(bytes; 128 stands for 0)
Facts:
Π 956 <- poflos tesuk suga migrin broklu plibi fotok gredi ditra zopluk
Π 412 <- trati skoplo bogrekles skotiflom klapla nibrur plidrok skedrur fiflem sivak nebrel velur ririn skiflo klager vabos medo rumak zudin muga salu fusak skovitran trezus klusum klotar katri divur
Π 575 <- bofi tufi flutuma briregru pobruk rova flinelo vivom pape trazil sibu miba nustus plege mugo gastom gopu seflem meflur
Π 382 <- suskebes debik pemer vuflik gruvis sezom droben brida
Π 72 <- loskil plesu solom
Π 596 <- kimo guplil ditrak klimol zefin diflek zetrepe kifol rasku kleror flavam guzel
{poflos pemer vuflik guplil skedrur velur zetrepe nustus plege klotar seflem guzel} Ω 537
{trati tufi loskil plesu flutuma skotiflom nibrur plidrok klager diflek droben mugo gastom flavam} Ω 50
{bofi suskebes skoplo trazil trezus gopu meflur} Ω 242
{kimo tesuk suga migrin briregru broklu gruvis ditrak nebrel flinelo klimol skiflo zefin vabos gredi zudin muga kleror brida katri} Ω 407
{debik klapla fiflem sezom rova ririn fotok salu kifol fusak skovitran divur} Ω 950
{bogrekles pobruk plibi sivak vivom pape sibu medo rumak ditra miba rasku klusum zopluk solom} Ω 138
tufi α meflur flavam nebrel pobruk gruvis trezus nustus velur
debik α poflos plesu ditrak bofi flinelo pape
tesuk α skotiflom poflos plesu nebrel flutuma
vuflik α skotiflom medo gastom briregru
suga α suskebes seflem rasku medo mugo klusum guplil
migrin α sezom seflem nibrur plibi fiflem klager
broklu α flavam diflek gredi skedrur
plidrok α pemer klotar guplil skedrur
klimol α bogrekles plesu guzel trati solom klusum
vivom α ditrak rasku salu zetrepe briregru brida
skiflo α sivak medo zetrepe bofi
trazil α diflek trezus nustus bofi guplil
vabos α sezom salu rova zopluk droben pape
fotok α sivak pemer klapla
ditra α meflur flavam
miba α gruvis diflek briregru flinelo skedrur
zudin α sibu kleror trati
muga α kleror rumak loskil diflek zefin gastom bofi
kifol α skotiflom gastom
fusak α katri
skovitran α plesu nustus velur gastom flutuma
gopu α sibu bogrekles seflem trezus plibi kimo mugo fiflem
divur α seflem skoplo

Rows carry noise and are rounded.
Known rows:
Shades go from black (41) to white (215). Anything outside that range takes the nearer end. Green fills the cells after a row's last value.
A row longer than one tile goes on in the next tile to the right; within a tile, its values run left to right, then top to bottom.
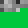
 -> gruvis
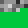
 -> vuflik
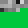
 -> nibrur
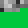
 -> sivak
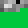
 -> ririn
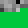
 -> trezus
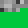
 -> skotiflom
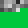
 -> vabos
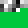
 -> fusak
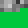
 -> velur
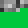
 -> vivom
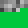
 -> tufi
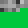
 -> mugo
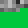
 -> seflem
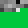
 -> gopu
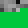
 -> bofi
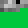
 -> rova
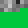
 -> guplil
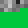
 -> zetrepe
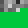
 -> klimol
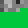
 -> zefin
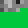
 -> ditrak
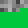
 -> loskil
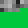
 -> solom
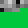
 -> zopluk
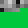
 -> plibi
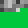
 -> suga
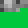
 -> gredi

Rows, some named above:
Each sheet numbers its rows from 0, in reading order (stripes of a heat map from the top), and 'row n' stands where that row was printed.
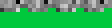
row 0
skoplo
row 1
guzel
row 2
plidrok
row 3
kimo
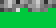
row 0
migrin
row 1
poflos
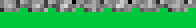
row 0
pobruk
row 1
miba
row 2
kifol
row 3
plesu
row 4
fiflem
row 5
seflem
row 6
trati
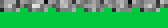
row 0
ditra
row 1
skovitran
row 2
nebrel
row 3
loskil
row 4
rasku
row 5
vivom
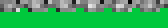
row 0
trazil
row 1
medo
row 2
medo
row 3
klapla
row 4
debik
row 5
plege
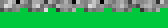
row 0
fiflem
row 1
zudin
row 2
droben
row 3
salu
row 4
nustus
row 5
trati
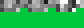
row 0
tesuk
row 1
brida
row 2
katri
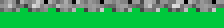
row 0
plege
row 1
fiflem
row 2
droben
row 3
suskebes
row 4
meflur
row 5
broklu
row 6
divur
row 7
suskebes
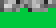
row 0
fotok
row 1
rumak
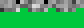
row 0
skoplo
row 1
debik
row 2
loskil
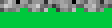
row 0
sezom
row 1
vuflik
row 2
trezus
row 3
pemer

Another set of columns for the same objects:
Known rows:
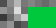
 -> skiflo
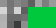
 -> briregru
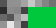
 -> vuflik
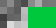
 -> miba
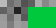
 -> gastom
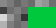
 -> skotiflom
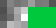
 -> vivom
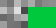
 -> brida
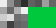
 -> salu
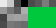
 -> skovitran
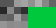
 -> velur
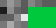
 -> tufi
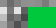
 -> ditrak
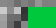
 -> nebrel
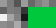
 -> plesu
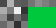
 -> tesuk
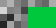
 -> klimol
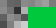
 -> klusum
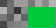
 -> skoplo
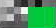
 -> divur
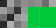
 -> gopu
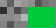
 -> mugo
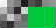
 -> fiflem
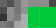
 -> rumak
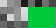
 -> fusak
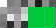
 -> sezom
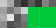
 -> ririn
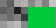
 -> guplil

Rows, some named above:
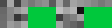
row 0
ditra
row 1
gruvis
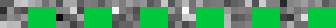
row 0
pemer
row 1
broklu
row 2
kimo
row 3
vabos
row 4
bofi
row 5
trazil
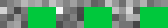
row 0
suskebes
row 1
kimo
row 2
brida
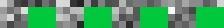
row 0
ririn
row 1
debik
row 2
zudin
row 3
kimo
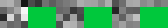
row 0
fotok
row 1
guzel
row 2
plege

